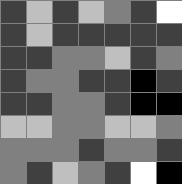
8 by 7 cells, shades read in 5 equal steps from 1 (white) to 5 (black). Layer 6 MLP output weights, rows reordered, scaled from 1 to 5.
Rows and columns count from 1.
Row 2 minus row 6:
2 0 1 1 2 2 1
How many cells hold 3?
18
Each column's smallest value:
2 2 2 2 2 1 1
